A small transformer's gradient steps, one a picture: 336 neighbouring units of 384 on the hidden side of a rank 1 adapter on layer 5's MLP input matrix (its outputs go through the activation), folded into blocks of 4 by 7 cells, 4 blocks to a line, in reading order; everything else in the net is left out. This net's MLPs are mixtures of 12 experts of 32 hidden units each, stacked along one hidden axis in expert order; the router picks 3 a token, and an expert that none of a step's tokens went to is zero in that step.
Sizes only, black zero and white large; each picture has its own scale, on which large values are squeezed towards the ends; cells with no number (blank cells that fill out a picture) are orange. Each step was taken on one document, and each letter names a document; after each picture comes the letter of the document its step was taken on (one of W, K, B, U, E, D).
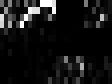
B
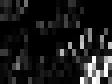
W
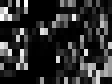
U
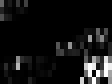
W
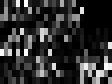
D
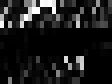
B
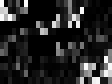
U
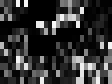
U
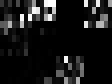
B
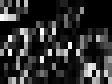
D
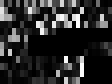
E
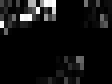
B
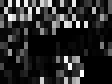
E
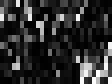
D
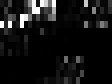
B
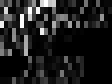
B
